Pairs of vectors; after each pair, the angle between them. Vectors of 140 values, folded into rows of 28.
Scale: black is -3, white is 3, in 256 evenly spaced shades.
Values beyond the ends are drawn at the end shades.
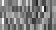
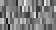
partly aligned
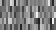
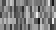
nearly parallel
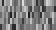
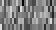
partly opposed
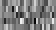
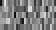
partly opposed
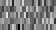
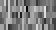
orthogonal
